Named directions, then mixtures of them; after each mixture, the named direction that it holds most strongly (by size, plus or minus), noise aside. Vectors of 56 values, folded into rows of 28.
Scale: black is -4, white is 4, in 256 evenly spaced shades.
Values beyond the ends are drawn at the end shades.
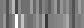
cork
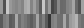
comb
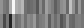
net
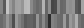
comb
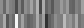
cork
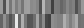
comb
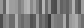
comb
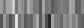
comb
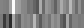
net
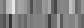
net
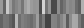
comb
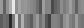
comb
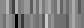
cork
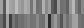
comb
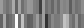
cork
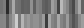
cork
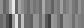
cork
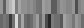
comb
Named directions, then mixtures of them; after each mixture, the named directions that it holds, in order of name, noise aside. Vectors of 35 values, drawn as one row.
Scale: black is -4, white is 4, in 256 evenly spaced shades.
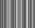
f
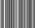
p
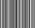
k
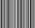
k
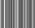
p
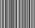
k, p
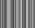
f, k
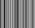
p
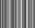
f, k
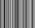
p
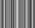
f, p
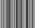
f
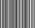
k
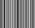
k, p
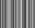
f, k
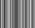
k, p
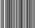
f, p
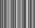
f
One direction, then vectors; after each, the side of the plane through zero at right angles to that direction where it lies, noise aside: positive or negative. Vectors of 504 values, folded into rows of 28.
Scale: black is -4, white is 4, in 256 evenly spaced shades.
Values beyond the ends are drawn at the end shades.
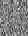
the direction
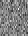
positive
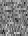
positive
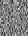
positive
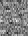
positive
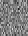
negative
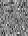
positive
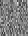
positive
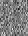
negative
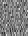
positive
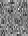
positive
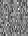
positive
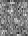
negative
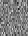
negative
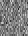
negative
